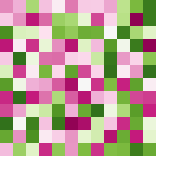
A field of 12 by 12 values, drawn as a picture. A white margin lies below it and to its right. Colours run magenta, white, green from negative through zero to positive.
Grain: fine. Mirror symmetry: none. Ninth with the highest average: top right.
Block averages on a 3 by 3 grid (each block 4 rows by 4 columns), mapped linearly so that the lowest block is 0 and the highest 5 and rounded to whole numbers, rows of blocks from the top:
135
204
434
